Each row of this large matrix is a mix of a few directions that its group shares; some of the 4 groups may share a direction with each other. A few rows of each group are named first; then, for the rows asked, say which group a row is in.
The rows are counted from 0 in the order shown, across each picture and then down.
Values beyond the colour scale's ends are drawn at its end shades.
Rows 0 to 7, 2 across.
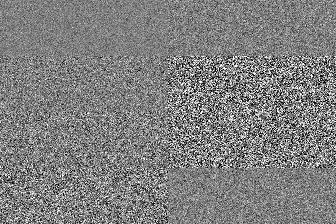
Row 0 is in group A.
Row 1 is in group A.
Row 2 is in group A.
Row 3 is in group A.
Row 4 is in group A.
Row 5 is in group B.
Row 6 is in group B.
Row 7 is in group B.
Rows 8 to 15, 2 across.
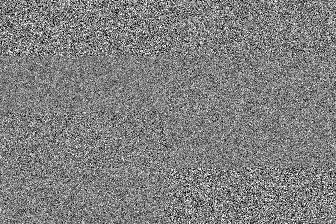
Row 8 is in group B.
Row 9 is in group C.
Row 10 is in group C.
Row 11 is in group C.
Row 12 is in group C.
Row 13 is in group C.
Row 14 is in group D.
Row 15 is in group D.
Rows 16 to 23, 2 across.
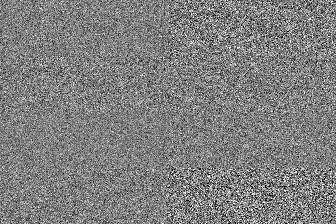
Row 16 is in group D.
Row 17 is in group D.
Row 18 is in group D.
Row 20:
D
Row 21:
A
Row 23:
D
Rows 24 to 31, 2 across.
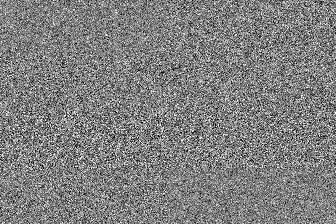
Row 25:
C
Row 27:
B
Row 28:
A
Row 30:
D
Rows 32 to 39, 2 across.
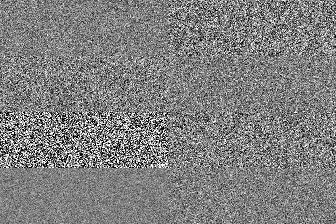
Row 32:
D
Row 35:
D
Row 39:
B
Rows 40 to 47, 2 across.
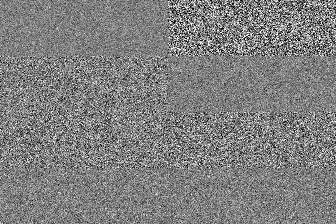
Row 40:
C
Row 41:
C
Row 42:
A
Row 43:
B
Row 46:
A
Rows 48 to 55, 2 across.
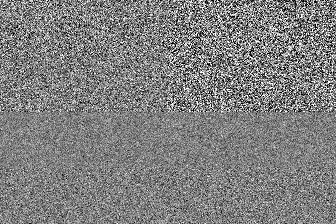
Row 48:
D
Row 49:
D
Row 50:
C
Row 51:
D
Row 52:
C
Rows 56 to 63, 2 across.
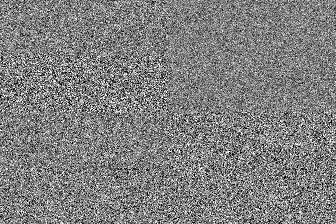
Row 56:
C
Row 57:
C
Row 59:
C
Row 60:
C
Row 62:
D
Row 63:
D
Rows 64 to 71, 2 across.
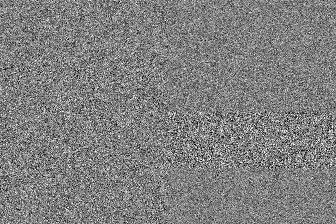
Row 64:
C
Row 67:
B
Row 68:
B
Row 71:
C
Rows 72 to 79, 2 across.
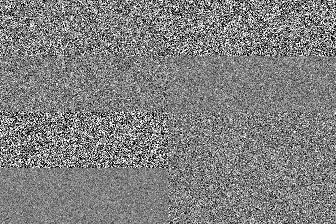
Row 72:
A
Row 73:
B
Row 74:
B
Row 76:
C
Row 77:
A
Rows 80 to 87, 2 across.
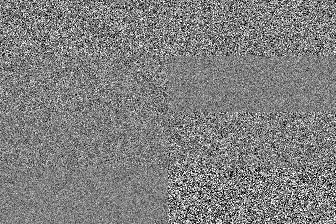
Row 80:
D
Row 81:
A
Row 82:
B
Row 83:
A
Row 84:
A
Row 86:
B
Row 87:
B
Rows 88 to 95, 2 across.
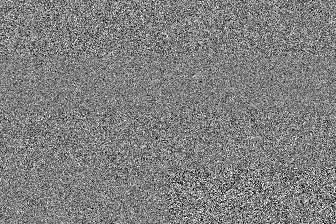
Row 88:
C
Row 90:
A
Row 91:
A
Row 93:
D
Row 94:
D
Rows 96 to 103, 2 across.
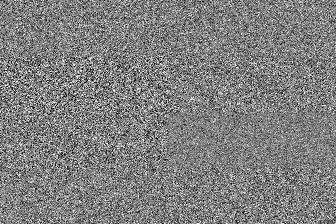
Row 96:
D
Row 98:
B
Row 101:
B
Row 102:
C
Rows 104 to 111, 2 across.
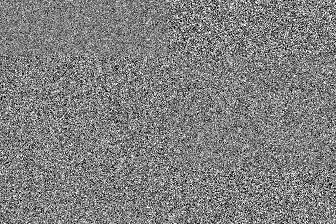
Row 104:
A
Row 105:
B
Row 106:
B
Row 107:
A
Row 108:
D
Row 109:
A
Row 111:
A
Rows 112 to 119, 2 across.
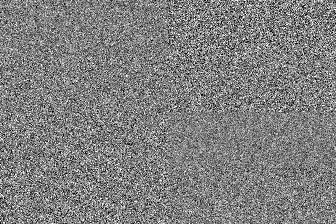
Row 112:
C
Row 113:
B
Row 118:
A
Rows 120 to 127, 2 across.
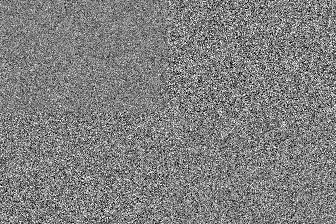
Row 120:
A
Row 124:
A
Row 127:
D
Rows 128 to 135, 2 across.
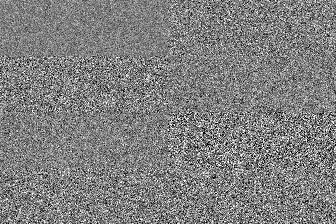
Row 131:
C
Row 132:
D
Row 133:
C
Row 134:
B
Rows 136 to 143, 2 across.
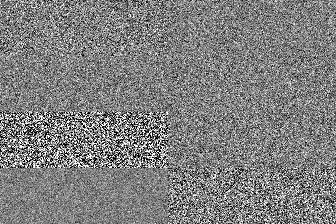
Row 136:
D
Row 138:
B
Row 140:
A
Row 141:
C
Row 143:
B
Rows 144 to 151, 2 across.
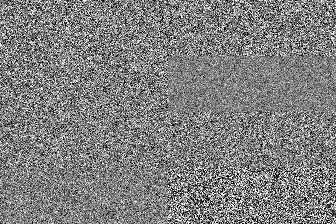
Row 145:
A
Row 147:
C
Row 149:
B
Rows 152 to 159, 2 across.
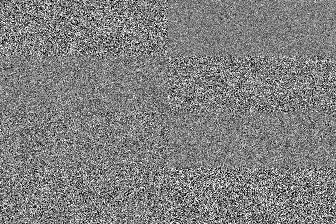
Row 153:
D
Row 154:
B
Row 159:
D
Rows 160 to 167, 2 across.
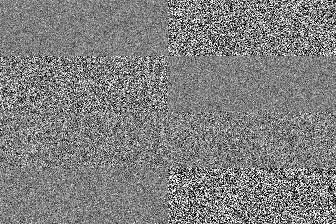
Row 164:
C
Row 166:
B
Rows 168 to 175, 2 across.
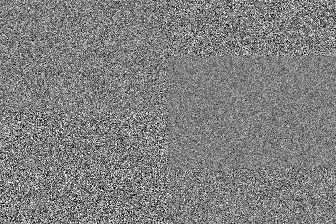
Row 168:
C
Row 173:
B
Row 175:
A
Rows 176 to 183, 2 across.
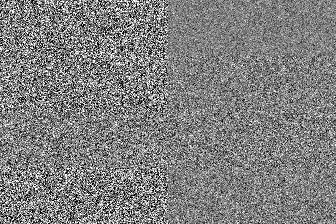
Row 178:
D
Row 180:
B
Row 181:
C
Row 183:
B
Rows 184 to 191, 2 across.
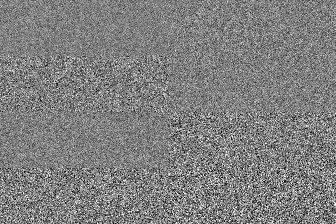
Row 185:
C
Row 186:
B
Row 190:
B
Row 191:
C
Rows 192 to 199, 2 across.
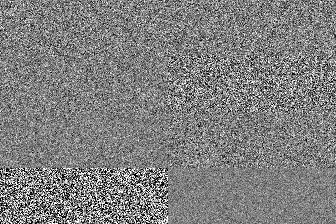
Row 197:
C
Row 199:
C
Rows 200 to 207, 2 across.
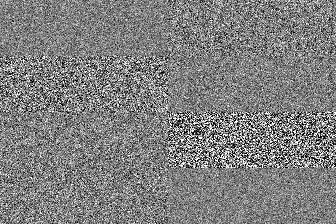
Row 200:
A
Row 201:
D
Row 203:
C
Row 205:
A
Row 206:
A
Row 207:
B
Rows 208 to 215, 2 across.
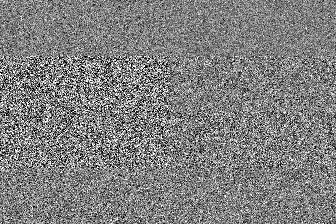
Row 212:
B
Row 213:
C
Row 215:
A
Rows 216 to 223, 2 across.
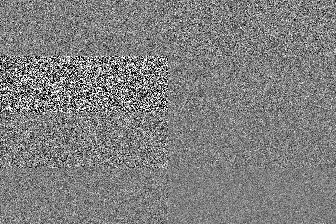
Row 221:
B
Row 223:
B
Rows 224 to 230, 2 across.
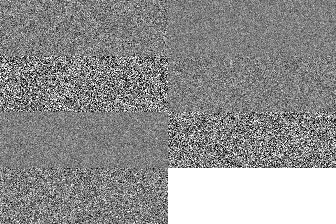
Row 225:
C
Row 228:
A
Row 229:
C
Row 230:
B
